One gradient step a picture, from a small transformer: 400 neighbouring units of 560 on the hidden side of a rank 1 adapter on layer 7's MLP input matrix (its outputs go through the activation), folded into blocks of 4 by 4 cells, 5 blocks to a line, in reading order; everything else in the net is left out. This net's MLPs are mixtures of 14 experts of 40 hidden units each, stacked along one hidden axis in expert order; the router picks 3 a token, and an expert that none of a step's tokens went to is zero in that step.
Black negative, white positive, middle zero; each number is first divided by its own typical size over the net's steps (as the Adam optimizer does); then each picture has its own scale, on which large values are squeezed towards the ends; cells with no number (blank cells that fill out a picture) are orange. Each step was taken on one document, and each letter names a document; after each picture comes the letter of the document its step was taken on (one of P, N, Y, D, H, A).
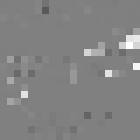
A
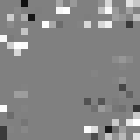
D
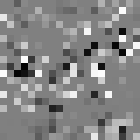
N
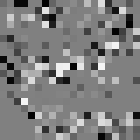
N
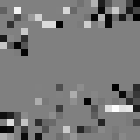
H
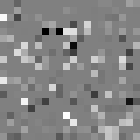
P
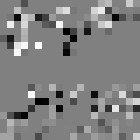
N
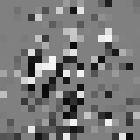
P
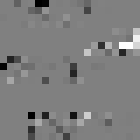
A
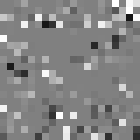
D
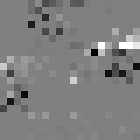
A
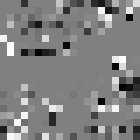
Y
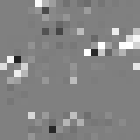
A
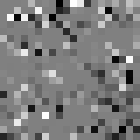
Y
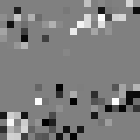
H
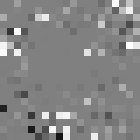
D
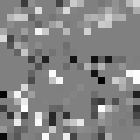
Y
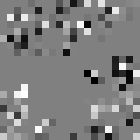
Y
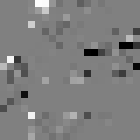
A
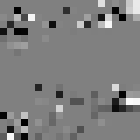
H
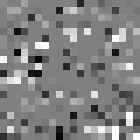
P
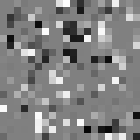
Y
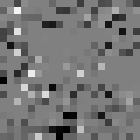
P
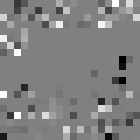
D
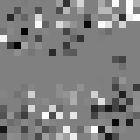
N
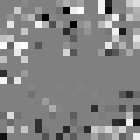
N
